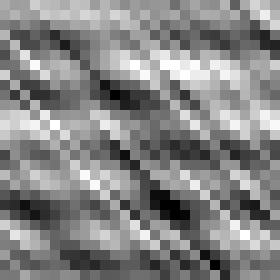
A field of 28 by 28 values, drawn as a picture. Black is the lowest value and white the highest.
Stripes: horizontal, repeating 5 times. Average level on the scale: 50%. Odd rows or columns: none.
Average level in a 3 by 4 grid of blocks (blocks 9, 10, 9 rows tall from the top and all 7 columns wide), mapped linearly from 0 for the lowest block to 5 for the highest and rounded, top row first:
3 4 5 4
4 3 2 4
1 2 0 3
